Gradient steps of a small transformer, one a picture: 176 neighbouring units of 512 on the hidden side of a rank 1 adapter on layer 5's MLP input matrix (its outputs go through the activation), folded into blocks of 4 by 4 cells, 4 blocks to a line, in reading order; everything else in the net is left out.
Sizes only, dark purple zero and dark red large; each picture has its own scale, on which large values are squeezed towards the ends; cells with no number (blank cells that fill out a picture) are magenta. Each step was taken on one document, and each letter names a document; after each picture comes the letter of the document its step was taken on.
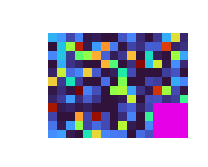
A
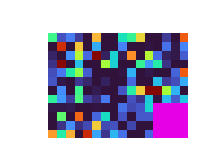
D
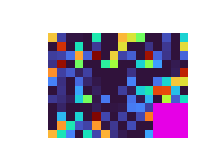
D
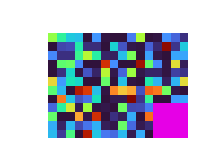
A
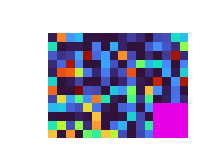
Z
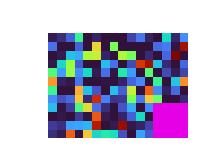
Z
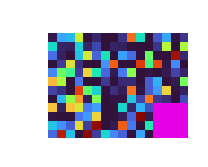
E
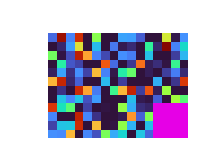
A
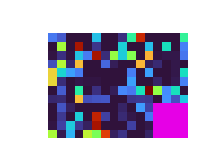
D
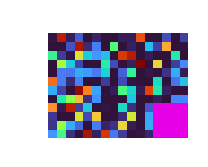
A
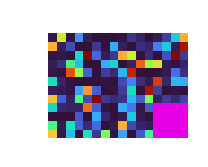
Z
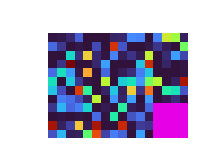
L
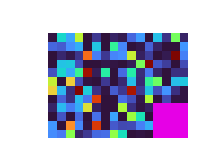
L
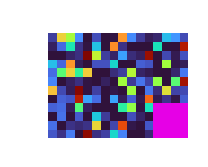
L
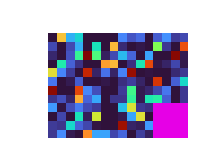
E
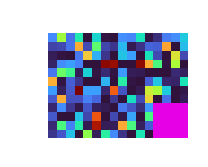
A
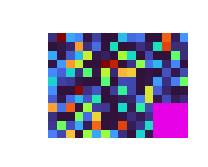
E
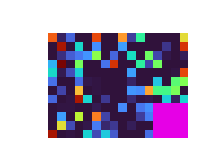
D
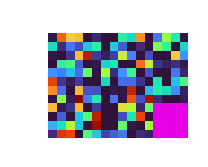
E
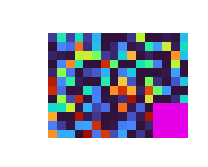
A
